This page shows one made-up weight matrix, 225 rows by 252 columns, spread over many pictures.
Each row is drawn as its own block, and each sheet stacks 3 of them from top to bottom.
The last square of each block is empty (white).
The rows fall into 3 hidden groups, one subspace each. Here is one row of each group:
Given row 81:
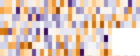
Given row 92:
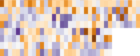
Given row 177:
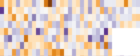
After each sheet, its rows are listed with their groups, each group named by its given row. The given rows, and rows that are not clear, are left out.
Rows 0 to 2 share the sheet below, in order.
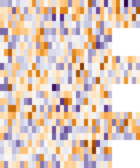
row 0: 177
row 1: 81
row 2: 92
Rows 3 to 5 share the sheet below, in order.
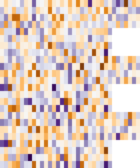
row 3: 177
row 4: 81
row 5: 81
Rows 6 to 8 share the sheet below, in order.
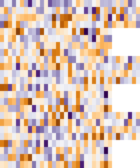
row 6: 92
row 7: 81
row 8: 81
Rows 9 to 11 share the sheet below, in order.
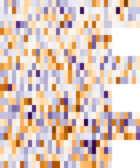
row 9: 177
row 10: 81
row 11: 92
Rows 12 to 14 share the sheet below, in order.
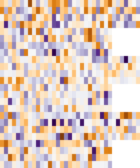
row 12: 92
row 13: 177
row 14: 177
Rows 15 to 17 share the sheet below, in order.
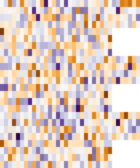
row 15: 177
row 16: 81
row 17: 177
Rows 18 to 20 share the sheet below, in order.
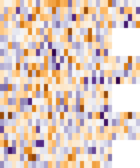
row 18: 92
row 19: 81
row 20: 177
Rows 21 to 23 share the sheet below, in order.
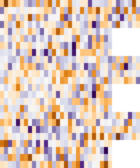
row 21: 177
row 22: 92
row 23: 81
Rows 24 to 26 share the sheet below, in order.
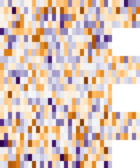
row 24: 177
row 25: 177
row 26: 81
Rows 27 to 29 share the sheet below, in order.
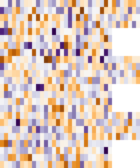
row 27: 81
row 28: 177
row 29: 81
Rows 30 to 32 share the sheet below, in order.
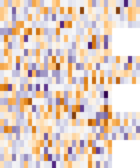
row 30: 177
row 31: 81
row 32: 92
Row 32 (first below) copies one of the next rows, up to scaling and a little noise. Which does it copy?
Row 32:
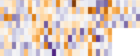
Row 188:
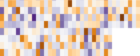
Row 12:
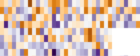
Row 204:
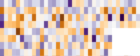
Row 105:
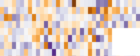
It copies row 105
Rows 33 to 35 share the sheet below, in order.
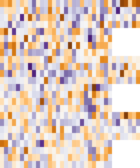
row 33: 177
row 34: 92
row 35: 177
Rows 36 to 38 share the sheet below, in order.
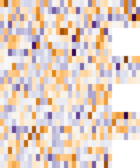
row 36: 177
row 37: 177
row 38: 177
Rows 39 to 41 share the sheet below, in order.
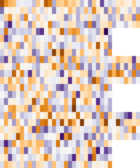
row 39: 177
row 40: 177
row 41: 177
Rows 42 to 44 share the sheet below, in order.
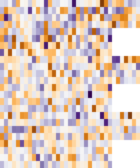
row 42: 92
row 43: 177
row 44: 177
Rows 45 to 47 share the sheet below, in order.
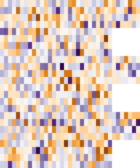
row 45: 81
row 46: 177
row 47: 177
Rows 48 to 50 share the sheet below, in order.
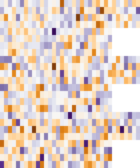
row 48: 81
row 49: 177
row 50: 92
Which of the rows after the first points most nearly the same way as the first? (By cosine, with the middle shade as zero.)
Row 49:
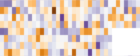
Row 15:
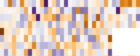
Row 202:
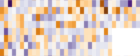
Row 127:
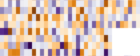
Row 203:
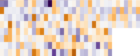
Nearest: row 203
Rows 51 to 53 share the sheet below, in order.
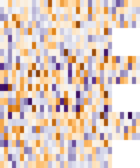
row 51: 177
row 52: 81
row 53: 177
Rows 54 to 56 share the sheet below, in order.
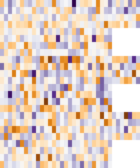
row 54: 92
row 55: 177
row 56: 177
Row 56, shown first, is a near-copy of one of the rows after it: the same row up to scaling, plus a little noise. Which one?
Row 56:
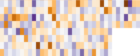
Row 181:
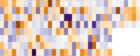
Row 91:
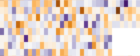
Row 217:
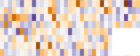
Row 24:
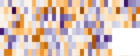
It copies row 217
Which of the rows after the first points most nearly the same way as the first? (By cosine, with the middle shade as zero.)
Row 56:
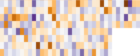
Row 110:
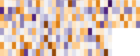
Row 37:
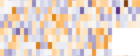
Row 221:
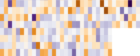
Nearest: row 37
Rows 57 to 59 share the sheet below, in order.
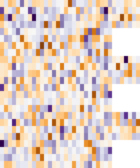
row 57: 92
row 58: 177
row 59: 177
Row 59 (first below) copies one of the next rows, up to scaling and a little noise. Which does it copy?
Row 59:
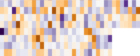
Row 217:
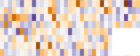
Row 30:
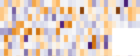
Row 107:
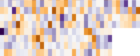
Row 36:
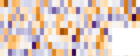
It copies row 107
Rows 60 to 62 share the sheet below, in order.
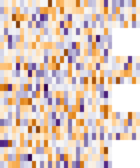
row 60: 177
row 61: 81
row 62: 81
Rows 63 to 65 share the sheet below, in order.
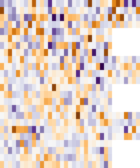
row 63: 177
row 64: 81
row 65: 177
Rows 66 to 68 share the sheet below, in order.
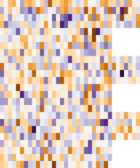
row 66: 92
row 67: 92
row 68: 92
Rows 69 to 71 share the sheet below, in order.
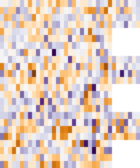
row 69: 92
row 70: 92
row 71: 92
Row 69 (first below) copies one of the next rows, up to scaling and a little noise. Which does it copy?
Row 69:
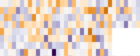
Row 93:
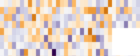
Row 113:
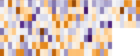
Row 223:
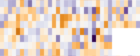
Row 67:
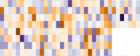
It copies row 93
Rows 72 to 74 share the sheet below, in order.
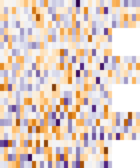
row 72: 177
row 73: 81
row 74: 81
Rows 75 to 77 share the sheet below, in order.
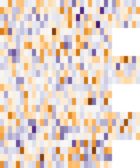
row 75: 81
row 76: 177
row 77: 92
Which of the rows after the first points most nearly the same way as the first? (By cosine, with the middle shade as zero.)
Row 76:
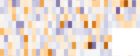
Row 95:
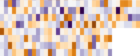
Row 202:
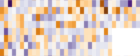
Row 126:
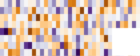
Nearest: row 95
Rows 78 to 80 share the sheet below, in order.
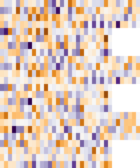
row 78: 81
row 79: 81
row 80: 177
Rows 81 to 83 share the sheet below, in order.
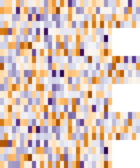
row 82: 177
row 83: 81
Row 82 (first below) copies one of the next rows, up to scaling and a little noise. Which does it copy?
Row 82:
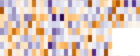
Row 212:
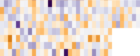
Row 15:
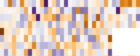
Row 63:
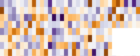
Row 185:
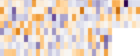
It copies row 63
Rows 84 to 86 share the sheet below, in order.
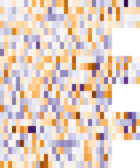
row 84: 177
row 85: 92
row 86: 177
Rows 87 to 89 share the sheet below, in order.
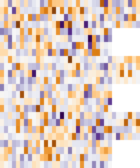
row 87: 177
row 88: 92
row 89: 81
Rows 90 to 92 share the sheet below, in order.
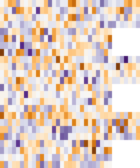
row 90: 92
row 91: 177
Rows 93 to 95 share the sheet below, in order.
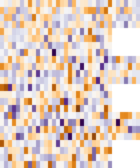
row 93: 92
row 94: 81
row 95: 177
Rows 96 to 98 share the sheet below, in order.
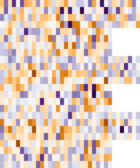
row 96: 177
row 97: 92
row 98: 92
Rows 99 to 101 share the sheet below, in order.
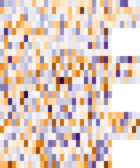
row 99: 177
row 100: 177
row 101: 177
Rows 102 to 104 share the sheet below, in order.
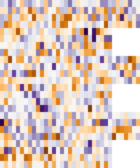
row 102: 92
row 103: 177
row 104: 92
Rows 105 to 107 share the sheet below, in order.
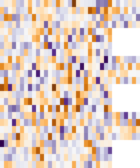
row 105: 92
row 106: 81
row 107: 177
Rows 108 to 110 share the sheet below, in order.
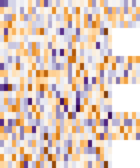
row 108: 177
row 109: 81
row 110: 92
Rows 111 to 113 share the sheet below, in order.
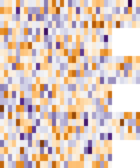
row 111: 81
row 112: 92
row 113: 92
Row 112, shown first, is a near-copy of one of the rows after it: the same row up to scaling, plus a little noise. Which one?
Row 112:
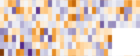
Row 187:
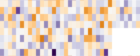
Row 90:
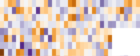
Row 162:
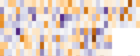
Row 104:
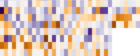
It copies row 90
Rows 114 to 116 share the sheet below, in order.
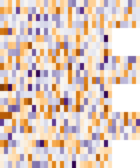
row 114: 81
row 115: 81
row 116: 177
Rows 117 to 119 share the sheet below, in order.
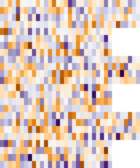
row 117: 81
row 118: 92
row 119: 81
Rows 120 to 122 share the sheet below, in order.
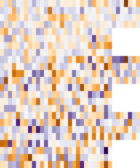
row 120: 177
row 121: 177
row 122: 81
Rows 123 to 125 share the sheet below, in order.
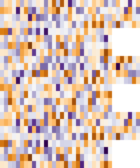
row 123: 81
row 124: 177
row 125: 81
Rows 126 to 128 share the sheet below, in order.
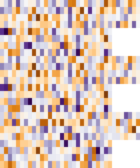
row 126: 81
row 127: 81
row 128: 177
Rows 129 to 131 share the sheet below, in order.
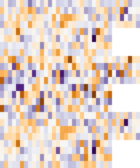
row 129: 92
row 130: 92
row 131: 92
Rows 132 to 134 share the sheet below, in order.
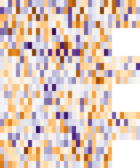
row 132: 81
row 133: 81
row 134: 177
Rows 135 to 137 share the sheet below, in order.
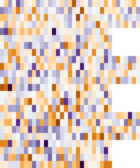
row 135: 81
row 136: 81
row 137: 81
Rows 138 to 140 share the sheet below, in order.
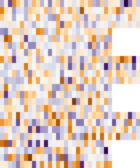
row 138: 177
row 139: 177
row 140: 81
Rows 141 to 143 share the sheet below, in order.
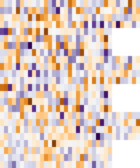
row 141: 81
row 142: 81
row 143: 81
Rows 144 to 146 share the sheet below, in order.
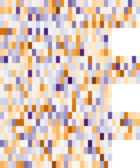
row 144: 81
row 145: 177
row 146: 92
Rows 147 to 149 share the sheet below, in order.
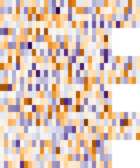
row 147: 81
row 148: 81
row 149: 92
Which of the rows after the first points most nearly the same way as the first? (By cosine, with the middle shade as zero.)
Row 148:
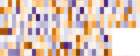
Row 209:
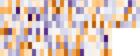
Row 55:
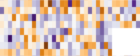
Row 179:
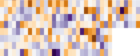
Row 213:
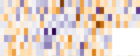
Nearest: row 209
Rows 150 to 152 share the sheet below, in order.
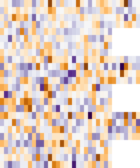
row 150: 177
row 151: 92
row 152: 177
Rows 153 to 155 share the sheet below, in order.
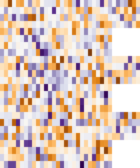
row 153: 177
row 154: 81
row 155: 177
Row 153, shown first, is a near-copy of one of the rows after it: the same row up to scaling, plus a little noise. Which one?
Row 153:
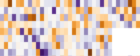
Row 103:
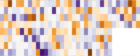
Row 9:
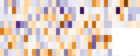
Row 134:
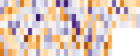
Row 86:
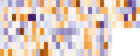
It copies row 103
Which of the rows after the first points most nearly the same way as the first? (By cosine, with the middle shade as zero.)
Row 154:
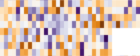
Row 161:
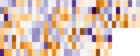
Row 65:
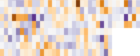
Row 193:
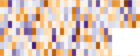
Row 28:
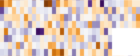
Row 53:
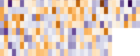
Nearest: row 161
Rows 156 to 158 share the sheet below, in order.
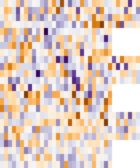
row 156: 81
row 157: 177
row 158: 177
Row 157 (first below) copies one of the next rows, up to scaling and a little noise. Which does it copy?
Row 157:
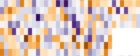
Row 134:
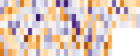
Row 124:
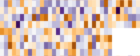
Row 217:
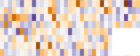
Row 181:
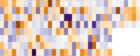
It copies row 134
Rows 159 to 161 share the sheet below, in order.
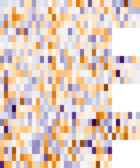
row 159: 177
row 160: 177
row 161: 92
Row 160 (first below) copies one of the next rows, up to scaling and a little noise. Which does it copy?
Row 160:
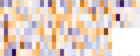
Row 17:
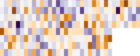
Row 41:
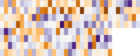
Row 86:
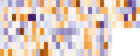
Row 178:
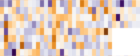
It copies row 178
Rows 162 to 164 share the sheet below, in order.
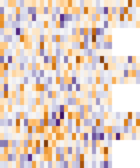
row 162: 92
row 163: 177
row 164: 81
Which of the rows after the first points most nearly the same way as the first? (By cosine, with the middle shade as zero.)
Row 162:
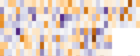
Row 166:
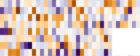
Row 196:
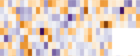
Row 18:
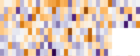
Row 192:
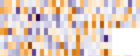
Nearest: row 196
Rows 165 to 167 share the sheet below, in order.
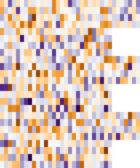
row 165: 92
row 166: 81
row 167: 81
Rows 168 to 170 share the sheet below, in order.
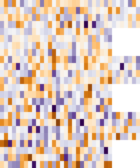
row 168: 177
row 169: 92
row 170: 81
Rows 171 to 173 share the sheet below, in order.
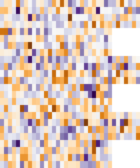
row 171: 81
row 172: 92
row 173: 92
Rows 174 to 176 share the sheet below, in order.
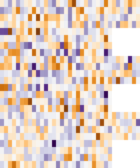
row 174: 81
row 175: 81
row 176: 81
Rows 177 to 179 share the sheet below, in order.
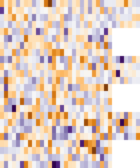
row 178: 177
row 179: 92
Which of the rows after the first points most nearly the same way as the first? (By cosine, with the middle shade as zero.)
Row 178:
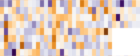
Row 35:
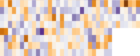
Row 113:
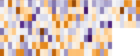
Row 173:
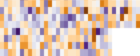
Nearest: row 113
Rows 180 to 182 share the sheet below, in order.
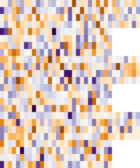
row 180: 81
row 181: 177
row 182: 92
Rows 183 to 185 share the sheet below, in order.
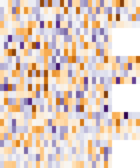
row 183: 177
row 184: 81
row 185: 177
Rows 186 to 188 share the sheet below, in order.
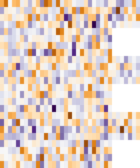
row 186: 177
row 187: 92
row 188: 92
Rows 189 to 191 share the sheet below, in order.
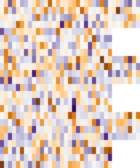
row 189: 177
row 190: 177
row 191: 92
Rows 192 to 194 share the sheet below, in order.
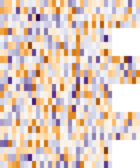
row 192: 81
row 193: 177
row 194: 81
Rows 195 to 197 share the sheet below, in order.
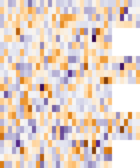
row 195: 92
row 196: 92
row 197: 92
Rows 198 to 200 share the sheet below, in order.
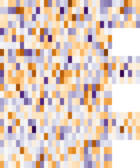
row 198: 92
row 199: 92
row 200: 92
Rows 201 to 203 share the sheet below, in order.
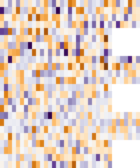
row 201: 81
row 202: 177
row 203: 177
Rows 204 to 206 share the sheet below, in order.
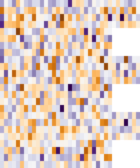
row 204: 92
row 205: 177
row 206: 92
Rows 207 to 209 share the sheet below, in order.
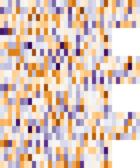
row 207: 81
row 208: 81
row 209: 81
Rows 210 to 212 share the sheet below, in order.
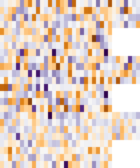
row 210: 92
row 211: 81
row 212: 177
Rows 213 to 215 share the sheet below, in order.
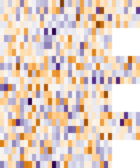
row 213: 81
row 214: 81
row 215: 92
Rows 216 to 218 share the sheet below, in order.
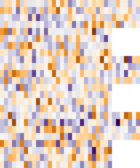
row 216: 81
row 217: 177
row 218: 177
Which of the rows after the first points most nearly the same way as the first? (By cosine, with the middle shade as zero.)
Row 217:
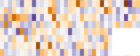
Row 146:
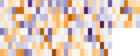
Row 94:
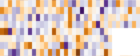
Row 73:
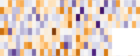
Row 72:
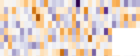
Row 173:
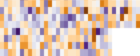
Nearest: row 146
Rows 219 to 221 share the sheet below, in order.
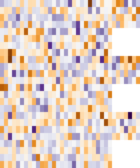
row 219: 177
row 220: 177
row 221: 177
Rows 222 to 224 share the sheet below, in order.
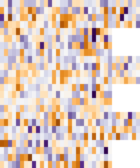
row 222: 92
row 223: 92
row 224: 81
